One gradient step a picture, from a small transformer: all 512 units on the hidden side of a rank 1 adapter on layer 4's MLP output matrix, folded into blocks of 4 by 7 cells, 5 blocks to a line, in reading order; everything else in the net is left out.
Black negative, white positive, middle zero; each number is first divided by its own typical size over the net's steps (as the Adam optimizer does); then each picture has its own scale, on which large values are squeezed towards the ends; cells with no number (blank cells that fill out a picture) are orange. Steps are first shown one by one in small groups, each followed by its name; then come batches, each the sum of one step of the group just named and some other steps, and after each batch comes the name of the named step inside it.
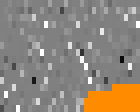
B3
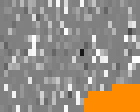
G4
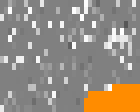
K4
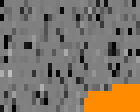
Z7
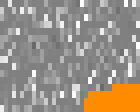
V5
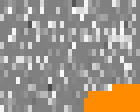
K4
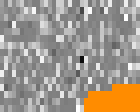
V5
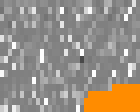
K4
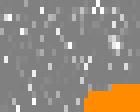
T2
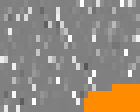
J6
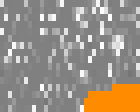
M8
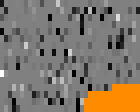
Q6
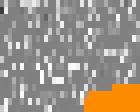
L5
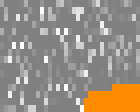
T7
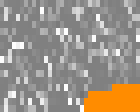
T7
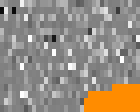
M8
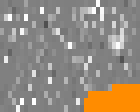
T2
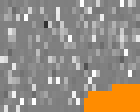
J6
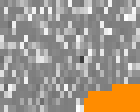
T7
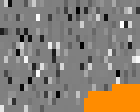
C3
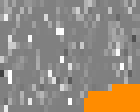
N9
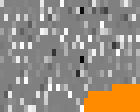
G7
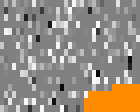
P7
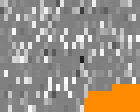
G7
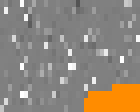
C3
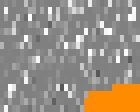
P7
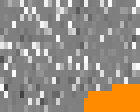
C3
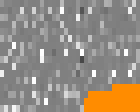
G7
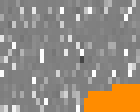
C3
